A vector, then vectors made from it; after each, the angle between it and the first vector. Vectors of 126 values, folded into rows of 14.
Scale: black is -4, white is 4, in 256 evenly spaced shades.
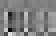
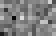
orthogonal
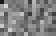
partly opposed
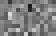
partly opposed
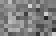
partly opposed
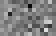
orthogonal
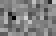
partly aligned
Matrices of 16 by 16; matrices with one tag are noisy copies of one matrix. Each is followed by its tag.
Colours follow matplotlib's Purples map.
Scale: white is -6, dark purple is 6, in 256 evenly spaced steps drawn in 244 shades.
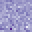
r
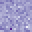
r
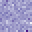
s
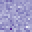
r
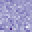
r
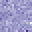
s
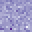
r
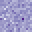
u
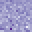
r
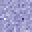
u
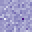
u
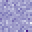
s
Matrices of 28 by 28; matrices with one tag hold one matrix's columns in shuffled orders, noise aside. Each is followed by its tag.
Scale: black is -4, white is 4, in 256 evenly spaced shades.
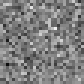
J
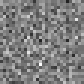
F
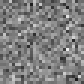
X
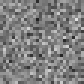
F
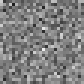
X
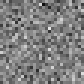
X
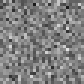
X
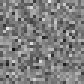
J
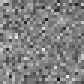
X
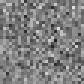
J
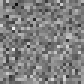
X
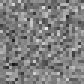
J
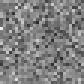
J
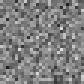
X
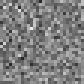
J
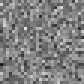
J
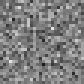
J
